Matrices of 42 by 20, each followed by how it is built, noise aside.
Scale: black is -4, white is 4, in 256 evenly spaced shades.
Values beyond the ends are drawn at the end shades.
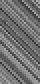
Toeplitz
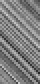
Toeplitz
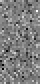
noise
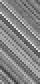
Toeplitz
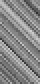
Toeplitz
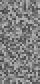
noise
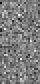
noise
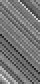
Toeplitz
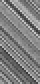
Toeplitz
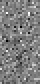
noise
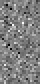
noise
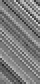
Toeplitz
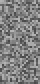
noise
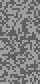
noise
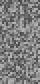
noise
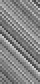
Toeplitz
